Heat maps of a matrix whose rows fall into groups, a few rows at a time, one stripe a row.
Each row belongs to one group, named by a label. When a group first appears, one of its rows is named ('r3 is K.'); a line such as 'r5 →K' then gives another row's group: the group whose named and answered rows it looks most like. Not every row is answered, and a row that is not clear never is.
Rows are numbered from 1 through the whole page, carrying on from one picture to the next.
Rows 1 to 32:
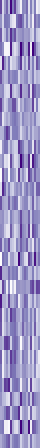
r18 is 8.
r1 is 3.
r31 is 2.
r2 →8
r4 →2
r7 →2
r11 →8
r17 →2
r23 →3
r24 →3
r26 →3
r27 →3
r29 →2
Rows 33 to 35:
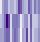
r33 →8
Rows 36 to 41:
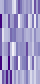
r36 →8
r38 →3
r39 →8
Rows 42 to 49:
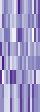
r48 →2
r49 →2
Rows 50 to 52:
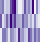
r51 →3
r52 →8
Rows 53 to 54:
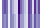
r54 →8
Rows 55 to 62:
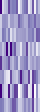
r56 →8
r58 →3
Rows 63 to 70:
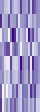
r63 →2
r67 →2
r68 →2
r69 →3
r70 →3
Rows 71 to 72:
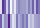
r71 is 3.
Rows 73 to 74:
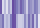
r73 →3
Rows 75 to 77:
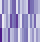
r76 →3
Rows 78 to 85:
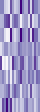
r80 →2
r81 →8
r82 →3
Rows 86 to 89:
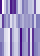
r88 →2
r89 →2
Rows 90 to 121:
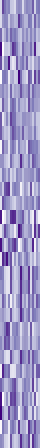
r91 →8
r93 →3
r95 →8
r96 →2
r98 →3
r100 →8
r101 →2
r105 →3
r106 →8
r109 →2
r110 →2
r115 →2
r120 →8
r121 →2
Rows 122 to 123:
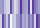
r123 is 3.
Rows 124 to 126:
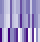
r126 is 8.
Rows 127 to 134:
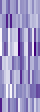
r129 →8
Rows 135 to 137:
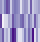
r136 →3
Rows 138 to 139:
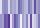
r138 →8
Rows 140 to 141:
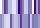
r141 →2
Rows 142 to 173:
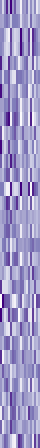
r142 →3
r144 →2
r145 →2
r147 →8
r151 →3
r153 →3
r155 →2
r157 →3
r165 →2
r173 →8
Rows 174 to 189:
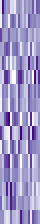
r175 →8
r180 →8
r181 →8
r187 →3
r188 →3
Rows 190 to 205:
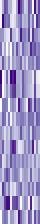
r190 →8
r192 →2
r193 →3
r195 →3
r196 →3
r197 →8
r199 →2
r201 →3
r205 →8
